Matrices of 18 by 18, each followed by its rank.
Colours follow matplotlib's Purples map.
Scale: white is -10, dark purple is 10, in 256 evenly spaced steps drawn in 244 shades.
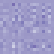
three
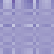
one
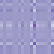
one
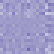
three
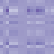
one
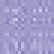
three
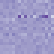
three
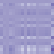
one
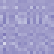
three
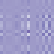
one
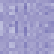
three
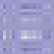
one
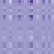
one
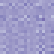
three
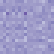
three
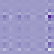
one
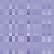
one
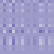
one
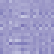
three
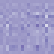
three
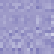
three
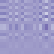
one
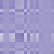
one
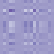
one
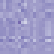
three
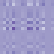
one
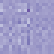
three
